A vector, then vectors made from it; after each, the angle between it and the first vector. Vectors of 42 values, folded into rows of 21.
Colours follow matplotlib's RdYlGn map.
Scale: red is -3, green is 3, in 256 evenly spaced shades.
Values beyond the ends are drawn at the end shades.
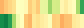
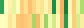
orthogonal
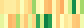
orthogonal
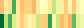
partly aligned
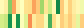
partly aligned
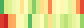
nearly opposite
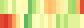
nearly opposite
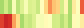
nearly opposite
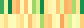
orthogonal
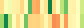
partly aligned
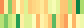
partly aligned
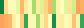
partly opposed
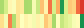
partly opposed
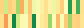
orthogonal
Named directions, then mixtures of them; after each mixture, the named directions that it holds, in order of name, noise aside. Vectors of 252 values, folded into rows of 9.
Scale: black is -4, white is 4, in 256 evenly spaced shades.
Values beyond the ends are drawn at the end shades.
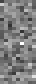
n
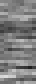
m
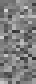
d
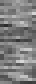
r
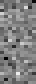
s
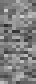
d, r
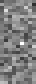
d, n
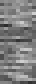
r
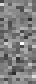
n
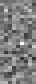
d, n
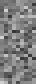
d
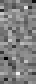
s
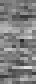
d, m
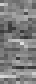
m, n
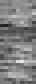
m, r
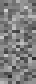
d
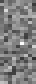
d, n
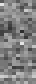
m, n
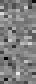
s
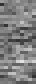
n, r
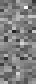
d, s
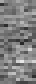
n, r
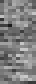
n, r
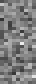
n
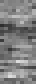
m, r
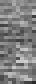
d, r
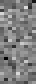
s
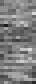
r
